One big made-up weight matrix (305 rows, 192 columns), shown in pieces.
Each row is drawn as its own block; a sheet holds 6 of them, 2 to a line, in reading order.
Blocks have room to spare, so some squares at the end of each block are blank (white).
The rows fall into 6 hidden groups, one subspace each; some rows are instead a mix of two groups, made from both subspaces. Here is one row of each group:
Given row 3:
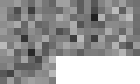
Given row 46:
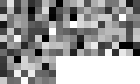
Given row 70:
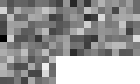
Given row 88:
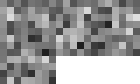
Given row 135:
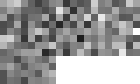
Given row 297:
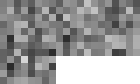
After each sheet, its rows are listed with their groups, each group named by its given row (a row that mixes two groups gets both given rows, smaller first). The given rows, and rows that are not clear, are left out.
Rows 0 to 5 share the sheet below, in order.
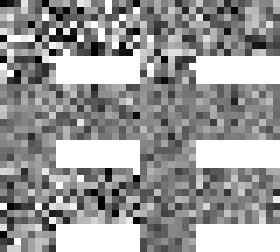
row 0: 70
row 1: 297
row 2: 3 and 135
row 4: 70
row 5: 135
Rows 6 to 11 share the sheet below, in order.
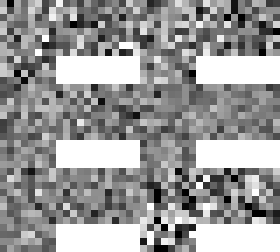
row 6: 46
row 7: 135
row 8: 135
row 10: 88
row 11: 297
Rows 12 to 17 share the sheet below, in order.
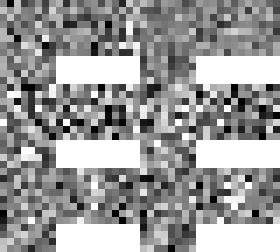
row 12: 46 and 88
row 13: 3
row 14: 88
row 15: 135
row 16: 3
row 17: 3
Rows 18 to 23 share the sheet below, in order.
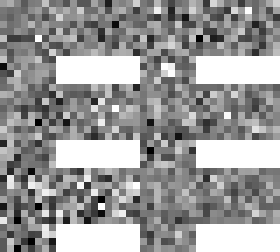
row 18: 70
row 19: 88
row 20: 70 and 135
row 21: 297
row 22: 88
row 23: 297
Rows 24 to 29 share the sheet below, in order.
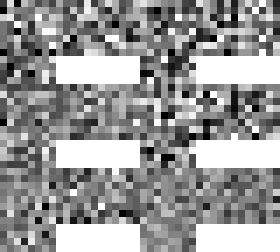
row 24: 135 and 297
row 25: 3
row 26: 70
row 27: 297
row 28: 46 and 297
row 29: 135
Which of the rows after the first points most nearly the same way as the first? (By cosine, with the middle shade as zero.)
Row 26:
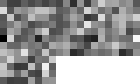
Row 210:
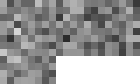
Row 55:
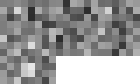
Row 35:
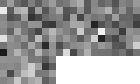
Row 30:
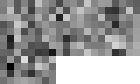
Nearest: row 30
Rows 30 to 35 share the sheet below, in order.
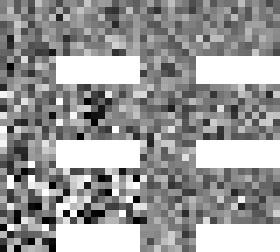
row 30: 297
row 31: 88
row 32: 3
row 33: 3 and 88
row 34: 88
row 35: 88
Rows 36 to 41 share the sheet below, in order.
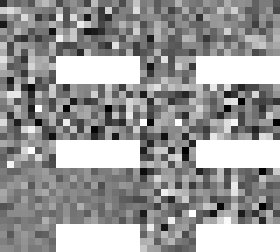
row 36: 3
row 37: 297
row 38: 88
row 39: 70
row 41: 3
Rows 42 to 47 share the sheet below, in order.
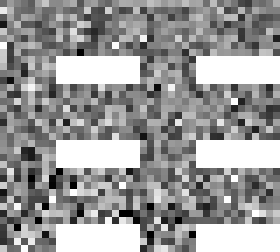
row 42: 3
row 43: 70
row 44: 88
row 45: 88 and 135
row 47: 297
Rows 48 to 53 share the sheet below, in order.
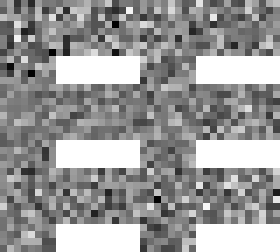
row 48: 297
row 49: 46
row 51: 88
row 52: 88
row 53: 135
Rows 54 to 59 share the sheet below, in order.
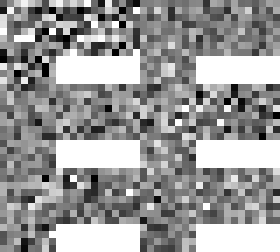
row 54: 70
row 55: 88
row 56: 88
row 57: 135
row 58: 297
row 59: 135
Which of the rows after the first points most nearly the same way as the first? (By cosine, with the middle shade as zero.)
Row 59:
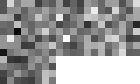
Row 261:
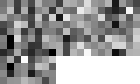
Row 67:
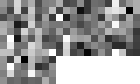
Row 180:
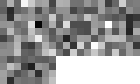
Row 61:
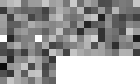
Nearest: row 67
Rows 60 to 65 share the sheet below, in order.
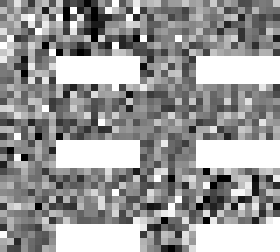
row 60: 3 and 297
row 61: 70
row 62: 46 and 297
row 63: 3
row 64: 70
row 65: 88
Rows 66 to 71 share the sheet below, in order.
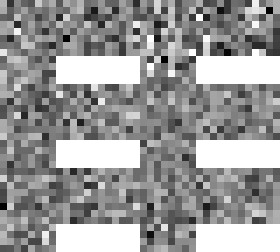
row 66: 135
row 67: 297
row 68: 135
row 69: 88
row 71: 297
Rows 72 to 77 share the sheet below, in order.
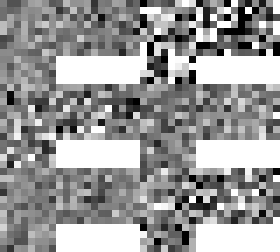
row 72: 135
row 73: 3
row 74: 88
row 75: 135
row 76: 3
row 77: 70
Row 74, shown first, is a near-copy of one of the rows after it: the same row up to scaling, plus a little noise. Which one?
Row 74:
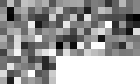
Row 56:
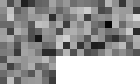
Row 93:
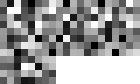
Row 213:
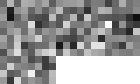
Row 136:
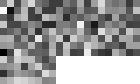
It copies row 213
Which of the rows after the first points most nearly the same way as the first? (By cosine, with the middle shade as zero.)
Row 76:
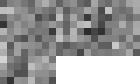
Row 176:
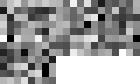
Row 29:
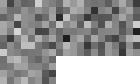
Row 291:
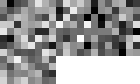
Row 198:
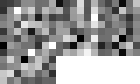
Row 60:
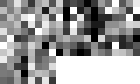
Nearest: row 60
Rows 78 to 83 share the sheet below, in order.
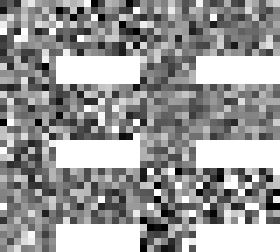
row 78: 70 and 135
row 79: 46
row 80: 70
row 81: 70
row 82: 88
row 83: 135
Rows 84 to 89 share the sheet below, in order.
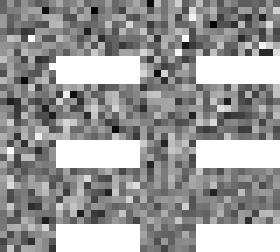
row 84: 297
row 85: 46
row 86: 297
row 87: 3
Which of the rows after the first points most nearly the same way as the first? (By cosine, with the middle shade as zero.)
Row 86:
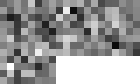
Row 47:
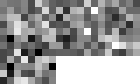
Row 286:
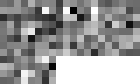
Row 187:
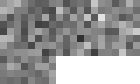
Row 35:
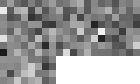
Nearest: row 286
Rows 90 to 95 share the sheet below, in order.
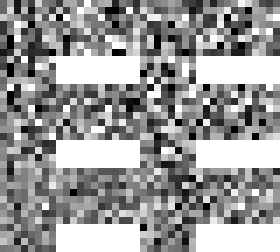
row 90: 297
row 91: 88
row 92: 88
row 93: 88
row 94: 46
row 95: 70 and 135
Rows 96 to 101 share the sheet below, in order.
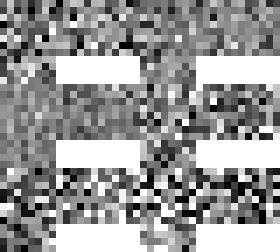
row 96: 46
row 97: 46
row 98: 297
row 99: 46
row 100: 135
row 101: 88 and 135
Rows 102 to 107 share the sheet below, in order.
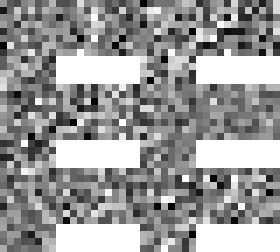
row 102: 3
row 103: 3
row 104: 3
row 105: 46
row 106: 88
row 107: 297
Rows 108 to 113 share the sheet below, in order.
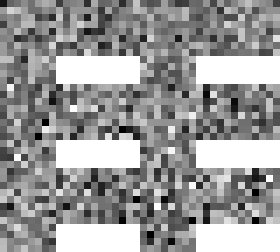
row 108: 3
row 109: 70
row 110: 46
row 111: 88 and 297
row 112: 135
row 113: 297
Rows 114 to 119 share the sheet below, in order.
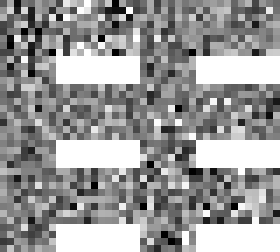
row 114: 297
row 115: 297
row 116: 88
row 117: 88
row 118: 3
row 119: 70 and 88
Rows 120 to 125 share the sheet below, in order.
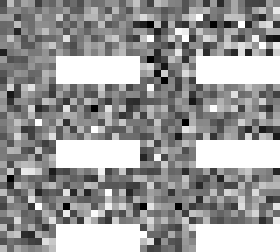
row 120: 135
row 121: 46 and 135
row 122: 88
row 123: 46
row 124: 88
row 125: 70
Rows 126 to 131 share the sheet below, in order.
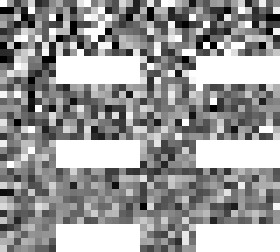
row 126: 3
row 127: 88
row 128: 88
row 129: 46
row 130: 46
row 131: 70
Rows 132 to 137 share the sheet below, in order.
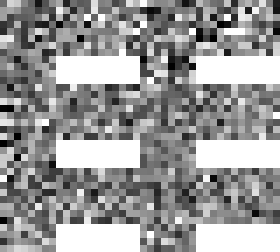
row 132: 135
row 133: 3
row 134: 46
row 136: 88
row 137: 297
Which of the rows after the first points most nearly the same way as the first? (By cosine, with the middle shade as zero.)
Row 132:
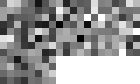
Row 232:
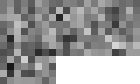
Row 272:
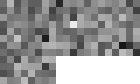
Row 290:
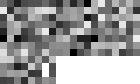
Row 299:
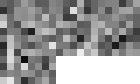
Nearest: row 290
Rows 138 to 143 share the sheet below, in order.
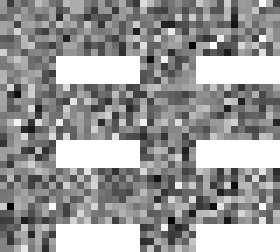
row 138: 135
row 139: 3
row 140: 88
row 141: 70
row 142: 70 and 297
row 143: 3
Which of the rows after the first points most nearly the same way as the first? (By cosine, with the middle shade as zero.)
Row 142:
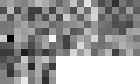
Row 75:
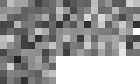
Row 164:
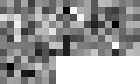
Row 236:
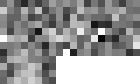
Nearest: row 164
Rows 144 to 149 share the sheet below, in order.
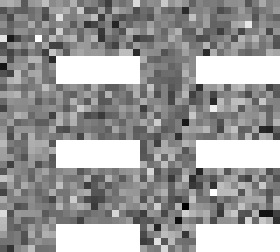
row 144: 70
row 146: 3
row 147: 46
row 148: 3
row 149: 46
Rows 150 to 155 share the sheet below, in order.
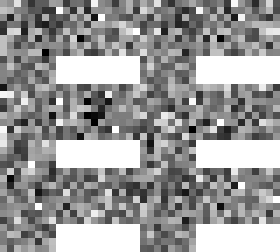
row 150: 135
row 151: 135
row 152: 3
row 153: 3 and 135
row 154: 88
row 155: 135
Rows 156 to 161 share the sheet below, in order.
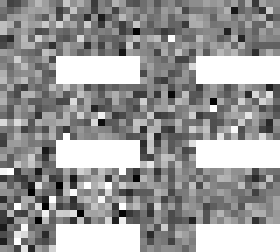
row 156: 135
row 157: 297
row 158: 88
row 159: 3 and 46
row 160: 3 and 46
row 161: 297
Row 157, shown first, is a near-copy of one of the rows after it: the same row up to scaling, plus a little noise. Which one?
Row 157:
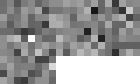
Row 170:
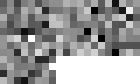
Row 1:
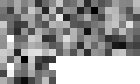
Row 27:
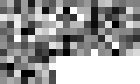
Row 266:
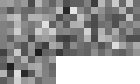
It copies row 170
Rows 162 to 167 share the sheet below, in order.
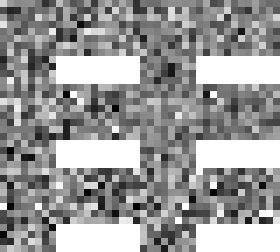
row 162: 3
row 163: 88
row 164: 297
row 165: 297
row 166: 70
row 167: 46
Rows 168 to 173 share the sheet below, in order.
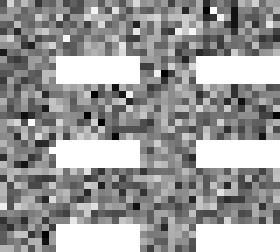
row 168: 135
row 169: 297
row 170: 297
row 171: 135
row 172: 70
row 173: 3
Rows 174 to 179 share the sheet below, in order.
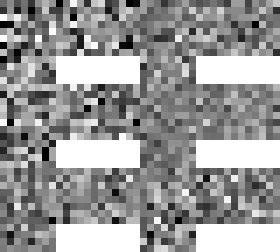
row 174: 46
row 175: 70
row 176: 70
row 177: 135
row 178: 297
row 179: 297
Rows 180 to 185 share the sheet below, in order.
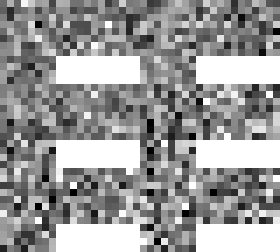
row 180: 88
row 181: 135
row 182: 297
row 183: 297
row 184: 46 and 135
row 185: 46
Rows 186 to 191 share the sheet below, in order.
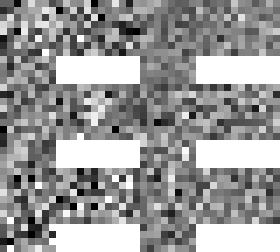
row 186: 135
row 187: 135
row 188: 3
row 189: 70
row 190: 3
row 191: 88
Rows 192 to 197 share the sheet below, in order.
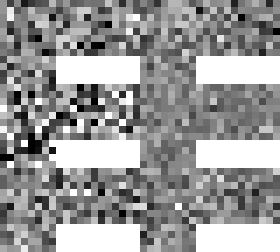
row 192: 88
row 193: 135
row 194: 3
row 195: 46
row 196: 46 and 135
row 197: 70
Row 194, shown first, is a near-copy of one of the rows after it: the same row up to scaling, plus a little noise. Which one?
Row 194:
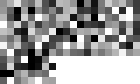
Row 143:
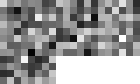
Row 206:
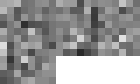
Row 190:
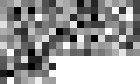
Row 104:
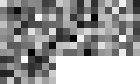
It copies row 190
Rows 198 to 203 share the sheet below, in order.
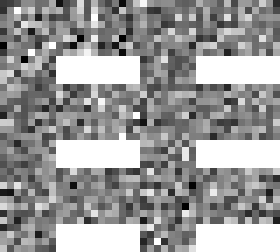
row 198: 3
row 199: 3
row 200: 135
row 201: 70
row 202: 46
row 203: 46
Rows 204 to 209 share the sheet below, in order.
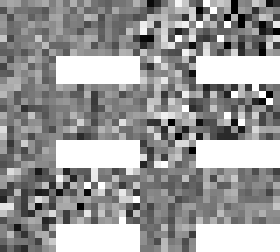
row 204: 70
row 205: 135
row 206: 3
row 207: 297
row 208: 135
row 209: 297
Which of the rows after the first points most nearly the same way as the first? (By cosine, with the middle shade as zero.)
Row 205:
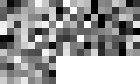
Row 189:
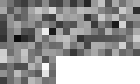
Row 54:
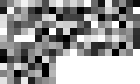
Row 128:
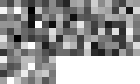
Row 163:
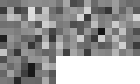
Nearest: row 54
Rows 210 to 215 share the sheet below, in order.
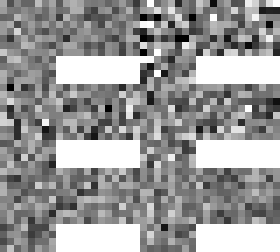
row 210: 135
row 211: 46
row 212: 46 and 88
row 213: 88
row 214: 3
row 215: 297
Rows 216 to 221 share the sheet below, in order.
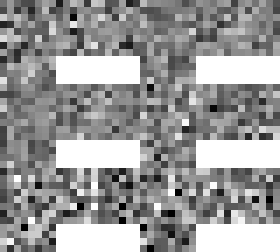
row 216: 46
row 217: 3
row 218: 3
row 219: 46
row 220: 3
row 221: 88
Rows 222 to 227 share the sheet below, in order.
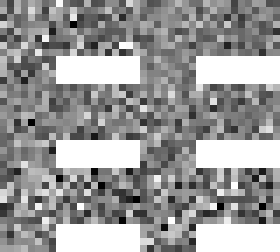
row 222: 46
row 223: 135
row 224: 88 and 297
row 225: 46
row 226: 135
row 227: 3
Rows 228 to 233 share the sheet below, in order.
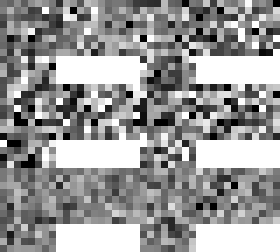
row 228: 297
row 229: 70
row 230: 88 and 135
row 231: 70
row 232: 297
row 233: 3 and 88
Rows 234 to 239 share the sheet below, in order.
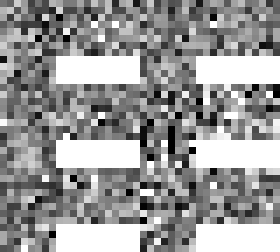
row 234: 70 and 135
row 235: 46
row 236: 88
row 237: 3 and 297
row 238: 297
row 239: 46
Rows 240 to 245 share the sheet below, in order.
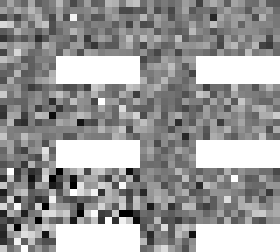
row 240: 46
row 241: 46
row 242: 70 and 135
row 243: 135
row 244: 46
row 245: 297
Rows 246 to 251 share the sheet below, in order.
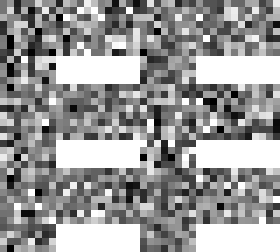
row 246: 297
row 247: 135
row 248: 46
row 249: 88 and 297
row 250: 88
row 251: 135
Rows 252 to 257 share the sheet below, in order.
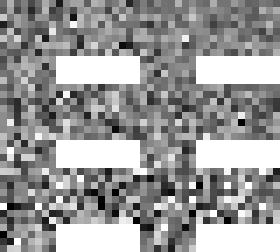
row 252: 46
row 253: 46
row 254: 297
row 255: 88
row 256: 70
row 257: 3
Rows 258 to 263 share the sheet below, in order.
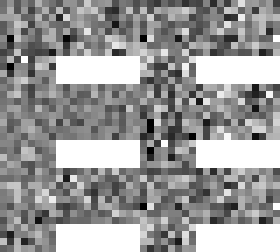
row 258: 297
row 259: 70
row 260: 88
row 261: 297
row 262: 297
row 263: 70
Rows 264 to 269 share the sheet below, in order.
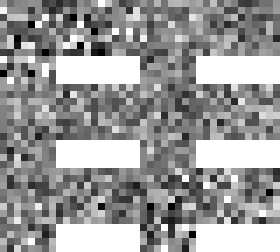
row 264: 88
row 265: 46 and 70
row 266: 297
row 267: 135
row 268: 88
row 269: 297
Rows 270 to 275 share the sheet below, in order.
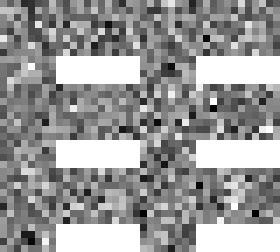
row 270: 88
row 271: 88
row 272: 46
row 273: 46
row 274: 88
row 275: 3
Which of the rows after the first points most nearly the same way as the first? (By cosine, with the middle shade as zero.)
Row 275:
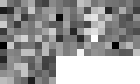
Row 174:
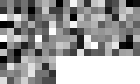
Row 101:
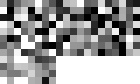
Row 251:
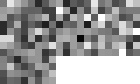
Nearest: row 174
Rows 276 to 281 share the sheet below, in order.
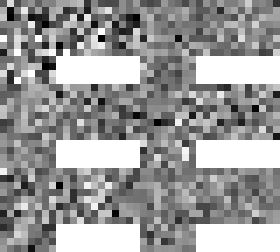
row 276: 88
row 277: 70
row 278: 135
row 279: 70
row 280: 3
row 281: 297
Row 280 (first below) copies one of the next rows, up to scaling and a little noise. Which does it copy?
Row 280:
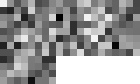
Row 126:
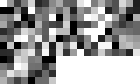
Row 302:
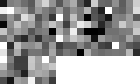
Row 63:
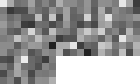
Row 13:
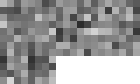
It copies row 126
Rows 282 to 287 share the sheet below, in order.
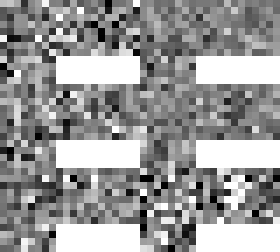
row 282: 70
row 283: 297
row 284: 297
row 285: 3
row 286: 297
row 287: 3
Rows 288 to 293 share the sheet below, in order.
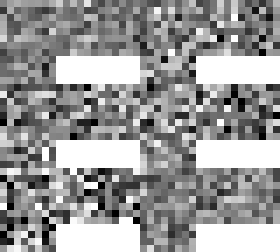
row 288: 70
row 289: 3
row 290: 70
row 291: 135
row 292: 70
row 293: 3
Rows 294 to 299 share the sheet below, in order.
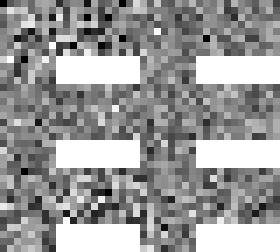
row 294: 3
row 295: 135
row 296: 70
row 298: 88
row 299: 3 and 297
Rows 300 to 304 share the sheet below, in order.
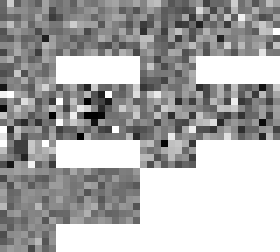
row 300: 46
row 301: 135
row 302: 3
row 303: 3
